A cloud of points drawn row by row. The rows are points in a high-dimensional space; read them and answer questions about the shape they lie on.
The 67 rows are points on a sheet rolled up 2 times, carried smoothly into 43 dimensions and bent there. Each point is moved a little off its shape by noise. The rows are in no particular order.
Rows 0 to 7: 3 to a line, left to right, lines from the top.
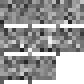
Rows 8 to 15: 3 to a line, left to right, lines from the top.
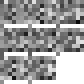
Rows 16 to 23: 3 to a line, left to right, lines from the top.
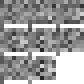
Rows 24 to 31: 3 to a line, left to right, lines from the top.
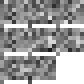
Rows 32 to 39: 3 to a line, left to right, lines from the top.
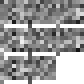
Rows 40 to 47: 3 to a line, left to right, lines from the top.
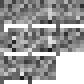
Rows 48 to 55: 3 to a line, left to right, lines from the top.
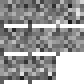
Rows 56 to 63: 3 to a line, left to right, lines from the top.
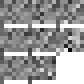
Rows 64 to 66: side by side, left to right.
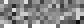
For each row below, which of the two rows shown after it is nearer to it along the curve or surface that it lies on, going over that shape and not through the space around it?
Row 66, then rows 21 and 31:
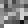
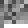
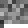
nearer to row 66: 31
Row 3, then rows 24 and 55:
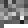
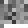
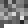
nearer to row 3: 55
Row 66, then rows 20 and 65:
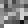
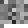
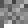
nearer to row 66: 20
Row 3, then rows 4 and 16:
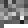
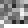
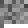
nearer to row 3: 4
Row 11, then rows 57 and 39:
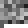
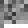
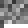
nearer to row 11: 39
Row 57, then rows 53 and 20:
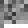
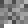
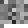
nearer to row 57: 20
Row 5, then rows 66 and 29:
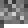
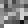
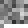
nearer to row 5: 66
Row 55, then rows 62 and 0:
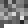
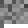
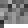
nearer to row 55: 0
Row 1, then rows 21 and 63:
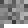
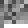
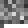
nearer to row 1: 21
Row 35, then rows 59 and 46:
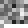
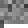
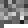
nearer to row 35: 46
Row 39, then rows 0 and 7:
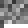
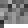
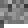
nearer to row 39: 0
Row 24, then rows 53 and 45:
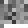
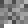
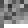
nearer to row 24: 45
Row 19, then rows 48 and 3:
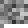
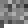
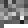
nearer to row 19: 48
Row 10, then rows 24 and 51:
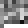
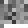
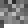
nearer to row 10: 51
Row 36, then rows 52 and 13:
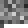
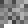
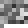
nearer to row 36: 13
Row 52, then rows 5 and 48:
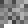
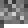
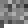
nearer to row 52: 48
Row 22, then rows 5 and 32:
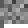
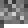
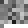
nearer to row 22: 32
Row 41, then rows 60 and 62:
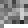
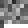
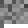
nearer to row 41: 62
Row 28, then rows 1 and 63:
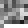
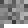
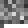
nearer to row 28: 63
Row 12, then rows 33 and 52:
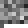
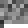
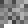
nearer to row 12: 33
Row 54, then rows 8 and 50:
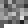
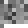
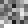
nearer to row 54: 50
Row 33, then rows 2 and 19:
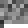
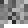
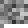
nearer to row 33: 2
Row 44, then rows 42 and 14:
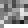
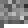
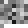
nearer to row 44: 14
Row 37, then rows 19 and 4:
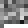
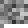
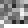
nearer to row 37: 4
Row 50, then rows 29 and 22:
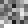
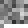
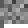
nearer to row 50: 29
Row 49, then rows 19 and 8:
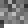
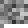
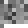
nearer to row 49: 8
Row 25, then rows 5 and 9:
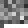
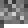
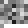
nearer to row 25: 5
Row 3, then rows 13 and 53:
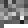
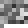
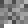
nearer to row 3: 13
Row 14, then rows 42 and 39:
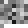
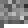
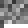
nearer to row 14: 39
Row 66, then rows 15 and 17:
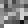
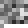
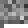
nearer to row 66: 15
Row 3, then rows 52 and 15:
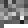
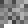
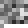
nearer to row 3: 15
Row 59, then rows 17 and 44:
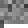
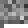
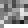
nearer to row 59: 17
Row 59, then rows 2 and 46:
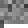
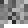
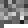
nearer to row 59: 2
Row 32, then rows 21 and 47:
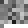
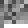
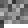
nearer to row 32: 21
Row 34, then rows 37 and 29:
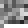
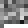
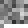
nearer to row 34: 37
